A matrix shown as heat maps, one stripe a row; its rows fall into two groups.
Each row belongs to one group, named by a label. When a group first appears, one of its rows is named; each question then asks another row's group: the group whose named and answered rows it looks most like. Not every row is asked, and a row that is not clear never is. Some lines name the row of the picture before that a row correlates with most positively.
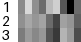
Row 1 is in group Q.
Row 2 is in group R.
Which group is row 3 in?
R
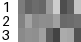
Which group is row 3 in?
R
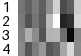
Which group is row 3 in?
Q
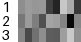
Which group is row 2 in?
Q
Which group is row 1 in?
R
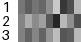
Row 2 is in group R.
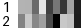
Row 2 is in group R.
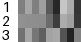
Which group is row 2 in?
R
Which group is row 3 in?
Q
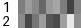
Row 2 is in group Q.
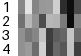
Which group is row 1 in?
Q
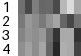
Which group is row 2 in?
Q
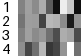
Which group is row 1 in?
R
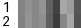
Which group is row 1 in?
R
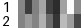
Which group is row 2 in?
R
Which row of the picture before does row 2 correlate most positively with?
1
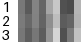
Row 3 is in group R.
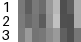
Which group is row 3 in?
Q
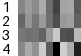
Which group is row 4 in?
R
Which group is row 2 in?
R
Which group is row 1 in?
R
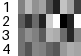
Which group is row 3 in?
Q
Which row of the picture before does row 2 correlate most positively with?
3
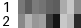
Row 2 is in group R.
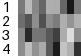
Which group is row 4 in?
R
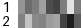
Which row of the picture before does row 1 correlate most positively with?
3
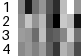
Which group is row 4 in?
R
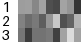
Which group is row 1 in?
R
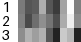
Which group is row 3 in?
R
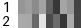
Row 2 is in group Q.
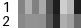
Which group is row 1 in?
R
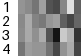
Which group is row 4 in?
R
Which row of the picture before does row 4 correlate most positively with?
1
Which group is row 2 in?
Q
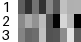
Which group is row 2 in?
R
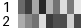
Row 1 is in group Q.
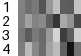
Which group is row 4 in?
Q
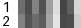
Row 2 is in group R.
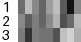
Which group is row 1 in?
Q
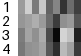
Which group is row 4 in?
R
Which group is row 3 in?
R
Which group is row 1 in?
Q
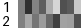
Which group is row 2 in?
R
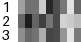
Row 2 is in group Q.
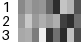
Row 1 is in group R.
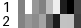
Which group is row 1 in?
Q
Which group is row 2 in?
R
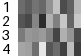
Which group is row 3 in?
R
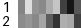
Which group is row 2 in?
R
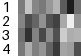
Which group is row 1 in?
Q
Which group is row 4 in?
R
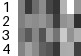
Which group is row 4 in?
R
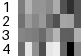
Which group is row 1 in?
Q
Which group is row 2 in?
R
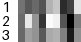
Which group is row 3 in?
Q
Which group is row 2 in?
Q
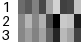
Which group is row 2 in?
R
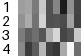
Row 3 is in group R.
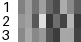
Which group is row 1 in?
R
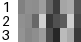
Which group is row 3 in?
R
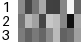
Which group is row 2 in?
Q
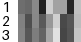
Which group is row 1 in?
Q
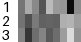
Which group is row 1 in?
Q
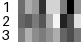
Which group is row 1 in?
Q
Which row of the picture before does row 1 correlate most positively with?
1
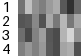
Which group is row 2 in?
Q
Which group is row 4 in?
R
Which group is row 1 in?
Q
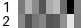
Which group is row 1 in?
Q
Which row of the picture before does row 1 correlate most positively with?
1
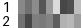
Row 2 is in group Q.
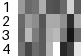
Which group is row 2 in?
Q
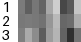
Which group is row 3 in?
Q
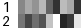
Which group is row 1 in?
R
